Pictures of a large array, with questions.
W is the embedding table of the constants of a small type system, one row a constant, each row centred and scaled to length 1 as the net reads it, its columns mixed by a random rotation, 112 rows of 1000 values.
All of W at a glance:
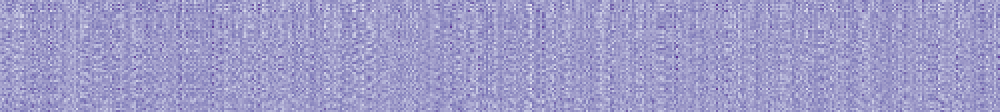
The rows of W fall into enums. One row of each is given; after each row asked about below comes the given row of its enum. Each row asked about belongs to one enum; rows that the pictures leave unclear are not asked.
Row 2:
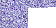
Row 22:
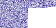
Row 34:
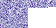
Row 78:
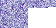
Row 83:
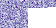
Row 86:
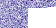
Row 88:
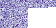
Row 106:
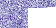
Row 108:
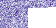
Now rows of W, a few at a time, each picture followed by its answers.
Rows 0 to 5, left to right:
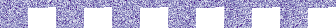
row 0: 34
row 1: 2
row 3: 86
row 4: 88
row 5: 88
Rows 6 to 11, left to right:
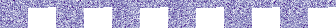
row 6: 2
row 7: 83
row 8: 88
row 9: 88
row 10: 34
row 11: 34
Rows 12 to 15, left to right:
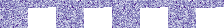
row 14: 78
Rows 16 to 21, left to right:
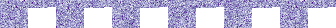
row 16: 83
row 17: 78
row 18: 106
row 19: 108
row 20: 88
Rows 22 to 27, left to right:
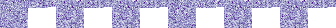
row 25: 34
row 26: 83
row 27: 83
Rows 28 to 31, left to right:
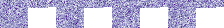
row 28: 34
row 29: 106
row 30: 108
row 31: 88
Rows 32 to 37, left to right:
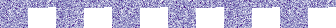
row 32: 34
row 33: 88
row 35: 83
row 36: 88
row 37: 34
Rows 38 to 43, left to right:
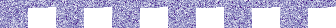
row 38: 108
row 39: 106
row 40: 22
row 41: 34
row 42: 83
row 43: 86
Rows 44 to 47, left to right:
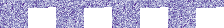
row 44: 78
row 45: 108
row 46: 78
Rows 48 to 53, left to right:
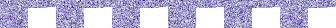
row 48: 106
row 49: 83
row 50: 86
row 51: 2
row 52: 108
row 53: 106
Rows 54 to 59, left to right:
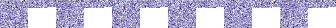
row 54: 83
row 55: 88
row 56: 78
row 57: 78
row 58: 34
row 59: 88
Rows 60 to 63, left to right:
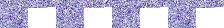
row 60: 106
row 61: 34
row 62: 108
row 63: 106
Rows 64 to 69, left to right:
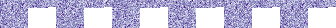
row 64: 78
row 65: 34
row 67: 83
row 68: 78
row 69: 78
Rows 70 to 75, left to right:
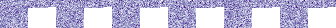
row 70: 108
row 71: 22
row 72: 34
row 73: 83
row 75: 83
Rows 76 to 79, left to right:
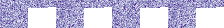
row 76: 2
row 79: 88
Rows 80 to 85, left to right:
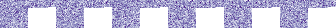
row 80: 108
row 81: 34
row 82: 88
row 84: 83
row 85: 22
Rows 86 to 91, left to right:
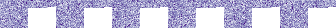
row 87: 78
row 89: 88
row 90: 106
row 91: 78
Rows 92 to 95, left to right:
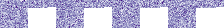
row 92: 83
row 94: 34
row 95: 108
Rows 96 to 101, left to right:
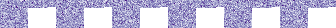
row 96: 83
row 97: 34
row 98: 2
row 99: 78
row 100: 22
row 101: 2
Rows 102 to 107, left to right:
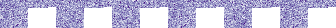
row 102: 88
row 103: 22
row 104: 83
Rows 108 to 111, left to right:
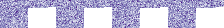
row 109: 2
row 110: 88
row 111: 22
